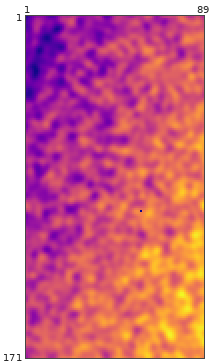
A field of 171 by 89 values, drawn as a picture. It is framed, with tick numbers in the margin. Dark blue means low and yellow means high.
Odd rows or columns: none. Ninth with the lowest average: top left. Lone odd cells: 1, lower than its neighbours. Stripes: none. Slope: up to the bottom right.
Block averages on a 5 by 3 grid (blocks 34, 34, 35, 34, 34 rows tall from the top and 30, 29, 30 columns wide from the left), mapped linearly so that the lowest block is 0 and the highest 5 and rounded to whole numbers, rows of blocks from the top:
013
123
134
235
345
